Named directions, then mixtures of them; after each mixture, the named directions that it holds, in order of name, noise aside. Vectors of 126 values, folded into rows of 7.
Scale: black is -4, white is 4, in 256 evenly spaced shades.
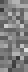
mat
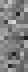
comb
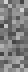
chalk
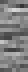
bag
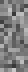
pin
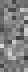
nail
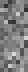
comb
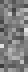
nail, pin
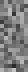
pin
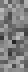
chalk, nail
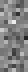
bag, comb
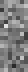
chalk, comb, mat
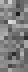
comb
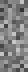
chalk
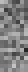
bag, mat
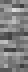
bag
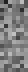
chalk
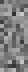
pin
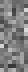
comb, nail, pin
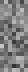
chalk, pin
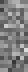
mat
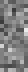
nail, pin
